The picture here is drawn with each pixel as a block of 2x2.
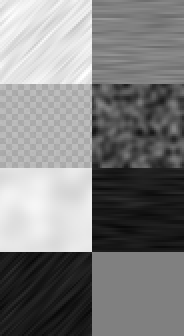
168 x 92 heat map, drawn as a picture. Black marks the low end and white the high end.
The table splits into 4 rows of 2 panels. Panel 1,1: very high, slanting up to the right, faint in contrast. Panel 1,2: middling, streaked across, faint in contrast. Panel 2,1: high, checkered, faint in contrast. Panel 2,2: low, blotchy. Panel 3,1: very high, smooth, faint in contrast. Panel 3,2: very low, streaked across, faint in contrast. Panel 4,1: very low, slanting up to the right, faint in contrast. Panel 4,2: middling, flat.
